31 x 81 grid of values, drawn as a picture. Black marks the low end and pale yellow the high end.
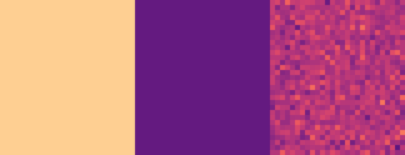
It is made of 1 by 3 panels. Panel 1,1: very high, flat. Panel 1,2: low, flat. Panel 1,3: middling, fine-grained.
